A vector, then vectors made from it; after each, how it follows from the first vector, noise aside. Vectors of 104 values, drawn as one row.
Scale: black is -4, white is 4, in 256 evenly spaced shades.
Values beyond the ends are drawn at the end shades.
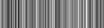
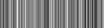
reversed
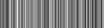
reversed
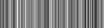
reversed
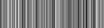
negated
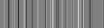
partly zeroed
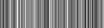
reversed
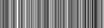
reversed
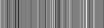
partly zeroed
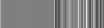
partly zeroed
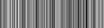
negated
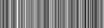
reversed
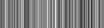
wrapped around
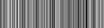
negated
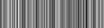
negated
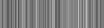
shrunk
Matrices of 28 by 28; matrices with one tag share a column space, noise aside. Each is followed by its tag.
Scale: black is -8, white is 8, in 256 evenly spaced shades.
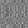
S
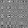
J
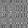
S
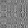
S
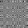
J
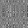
S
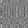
S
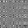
J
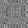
S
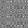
J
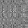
S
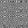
J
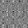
S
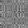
S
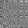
J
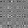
J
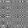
J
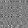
J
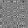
J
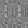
S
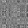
S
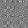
J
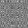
J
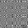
J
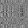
S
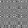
J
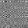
J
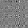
J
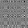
J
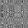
S
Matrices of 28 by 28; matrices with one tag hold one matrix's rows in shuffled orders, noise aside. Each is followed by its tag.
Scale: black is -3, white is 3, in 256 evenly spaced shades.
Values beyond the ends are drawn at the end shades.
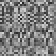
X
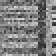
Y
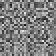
X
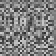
X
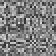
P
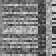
Y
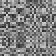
P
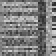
Y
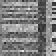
Y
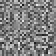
X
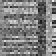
Y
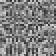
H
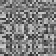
H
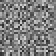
X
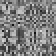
P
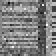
Y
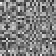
P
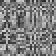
P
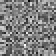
H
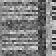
Y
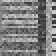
Y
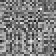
H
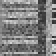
Y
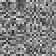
P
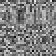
P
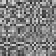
P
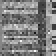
Y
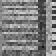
Y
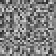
X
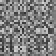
X
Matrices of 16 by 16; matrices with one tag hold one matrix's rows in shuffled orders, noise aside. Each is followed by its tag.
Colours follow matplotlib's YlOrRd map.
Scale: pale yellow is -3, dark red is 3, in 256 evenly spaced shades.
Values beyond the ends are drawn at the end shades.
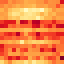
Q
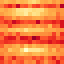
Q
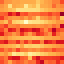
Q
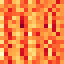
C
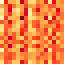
C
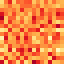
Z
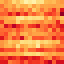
Q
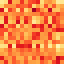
Z
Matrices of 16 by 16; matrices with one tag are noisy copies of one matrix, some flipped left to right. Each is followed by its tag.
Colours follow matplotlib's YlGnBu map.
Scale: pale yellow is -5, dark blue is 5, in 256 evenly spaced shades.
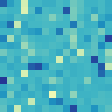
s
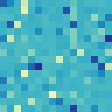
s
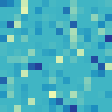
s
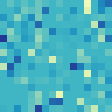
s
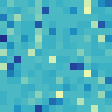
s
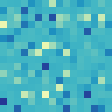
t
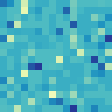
s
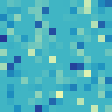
s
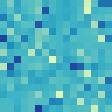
s
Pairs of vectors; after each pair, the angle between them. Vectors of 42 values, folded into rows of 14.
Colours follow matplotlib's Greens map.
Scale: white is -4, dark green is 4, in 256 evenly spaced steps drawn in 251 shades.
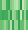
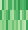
orthogonal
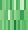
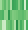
partly opposed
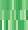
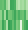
partly opposed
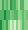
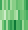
nearly opposite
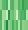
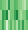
nearly opposite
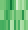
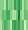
orthogonal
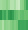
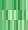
partly opposed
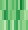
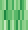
nearly parallel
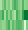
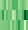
nearly parallel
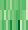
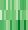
partly aligned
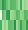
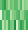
nearly parallel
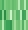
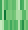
partly aligned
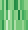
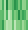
nearly parallel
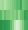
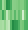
partly opposed
